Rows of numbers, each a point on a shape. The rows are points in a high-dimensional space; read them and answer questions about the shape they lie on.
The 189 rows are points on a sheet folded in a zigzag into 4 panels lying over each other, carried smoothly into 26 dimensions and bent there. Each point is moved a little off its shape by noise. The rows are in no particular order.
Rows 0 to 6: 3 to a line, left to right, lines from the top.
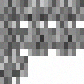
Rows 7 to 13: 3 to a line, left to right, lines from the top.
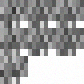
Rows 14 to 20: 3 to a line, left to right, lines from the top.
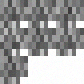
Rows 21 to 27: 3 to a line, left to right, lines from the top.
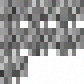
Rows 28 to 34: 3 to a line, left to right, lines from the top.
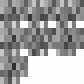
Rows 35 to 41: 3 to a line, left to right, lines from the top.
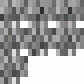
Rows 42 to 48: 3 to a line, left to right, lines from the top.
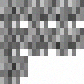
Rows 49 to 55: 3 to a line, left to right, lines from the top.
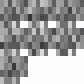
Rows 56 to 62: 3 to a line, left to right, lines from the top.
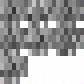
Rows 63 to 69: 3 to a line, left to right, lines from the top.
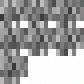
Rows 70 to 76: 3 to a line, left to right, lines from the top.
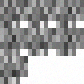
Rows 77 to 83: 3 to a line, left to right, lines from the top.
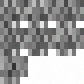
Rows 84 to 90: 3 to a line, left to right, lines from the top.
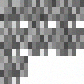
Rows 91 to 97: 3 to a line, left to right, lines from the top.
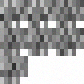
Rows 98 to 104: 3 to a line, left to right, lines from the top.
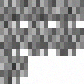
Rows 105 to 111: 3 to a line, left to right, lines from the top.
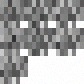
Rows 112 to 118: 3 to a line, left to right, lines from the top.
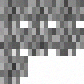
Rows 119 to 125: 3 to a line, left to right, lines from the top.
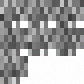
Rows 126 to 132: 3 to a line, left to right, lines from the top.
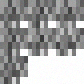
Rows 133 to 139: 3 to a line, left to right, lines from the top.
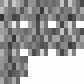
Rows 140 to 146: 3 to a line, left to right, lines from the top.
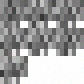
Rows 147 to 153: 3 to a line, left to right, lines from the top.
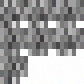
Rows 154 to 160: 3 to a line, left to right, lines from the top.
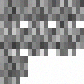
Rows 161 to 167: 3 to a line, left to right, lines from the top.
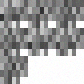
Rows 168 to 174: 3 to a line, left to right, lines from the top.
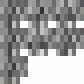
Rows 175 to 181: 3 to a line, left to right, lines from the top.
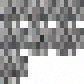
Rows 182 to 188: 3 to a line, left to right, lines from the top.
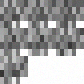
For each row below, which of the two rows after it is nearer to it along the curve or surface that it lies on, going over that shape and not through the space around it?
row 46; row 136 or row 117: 136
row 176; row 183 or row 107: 107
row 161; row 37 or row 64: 37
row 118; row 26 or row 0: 26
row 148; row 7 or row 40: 40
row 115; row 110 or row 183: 110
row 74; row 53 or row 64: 53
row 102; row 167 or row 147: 167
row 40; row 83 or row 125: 83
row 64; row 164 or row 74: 164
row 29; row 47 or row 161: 47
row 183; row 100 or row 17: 17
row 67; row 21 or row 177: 21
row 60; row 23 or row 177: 23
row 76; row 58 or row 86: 86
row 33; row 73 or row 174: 174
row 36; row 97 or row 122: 97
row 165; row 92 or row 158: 92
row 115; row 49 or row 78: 78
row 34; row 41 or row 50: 50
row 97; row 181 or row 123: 123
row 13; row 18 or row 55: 55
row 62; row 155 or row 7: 7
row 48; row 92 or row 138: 92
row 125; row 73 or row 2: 2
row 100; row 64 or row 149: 149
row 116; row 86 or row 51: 86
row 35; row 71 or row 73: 71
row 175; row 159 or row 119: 159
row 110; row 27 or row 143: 27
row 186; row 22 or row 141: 22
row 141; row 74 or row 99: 99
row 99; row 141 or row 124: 141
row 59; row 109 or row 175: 109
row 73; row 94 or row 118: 118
